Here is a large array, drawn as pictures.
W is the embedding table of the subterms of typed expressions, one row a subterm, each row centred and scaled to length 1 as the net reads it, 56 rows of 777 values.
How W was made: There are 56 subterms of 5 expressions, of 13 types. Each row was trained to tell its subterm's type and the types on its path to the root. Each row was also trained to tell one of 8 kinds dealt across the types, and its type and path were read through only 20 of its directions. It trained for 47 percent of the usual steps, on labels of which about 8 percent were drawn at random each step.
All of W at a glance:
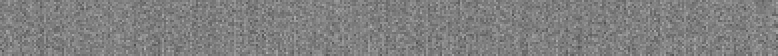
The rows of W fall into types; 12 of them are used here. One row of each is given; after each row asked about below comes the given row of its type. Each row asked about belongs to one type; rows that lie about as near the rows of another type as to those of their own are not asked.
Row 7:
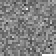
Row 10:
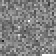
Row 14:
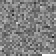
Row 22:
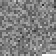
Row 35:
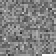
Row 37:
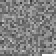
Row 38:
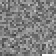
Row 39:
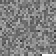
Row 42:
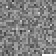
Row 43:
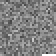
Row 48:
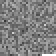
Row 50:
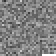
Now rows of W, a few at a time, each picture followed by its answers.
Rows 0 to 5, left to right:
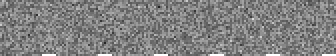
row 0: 42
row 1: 7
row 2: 35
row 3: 37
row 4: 10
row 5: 43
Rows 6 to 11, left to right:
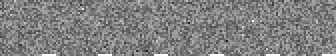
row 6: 7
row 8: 14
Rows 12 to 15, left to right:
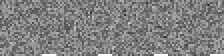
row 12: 35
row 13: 22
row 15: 22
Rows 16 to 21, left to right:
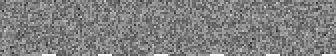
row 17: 38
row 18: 37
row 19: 10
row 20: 35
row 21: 39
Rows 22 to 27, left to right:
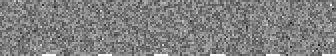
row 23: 43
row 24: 14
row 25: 50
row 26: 42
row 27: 50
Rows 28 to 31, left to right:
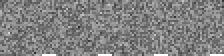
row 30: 42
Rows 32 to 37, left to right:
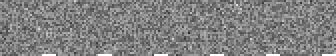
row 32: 10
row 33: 22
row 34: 37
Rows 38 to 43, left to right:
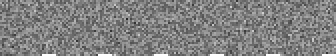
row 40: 10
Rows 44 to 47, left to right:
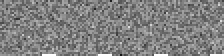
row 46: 38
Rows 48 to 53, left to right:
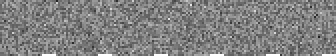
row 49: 14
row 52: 37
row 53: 35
